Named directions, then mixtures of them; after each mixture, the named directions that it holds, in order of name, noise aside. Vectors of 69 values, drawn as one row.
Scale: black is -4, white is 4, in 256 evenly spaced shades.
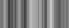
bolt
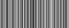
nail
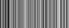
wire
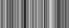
bolt, nail, wire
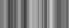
bolt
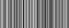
nail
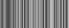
bolt, nail, wire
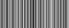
nail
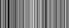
bolt, nail, wire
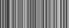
nail, wire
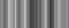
bolt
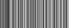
nail, wire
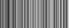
bolt, nail, wire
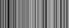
bolt, wire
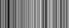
bolt, wire
